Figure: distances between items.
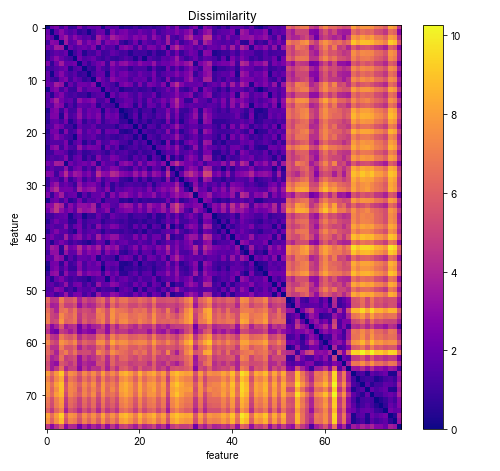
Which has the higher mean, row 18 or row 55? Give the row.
55
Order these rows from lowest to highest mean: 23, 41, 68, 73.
41, 23, 73, 68
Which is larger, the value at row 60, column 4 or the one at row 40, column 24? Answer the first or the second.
the first
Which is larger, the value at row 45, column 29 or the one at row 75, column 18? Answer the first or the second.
the second
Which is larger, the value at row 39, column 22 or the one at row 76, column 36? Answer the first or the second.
the second
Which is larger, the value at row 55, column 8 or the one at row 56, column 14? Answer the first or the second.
the second
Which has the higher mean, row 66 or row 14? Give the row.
66
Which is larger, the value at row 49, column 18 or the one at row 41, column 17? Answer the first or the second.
the second
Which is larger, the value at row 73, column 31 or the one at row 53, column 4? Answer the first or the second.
the first
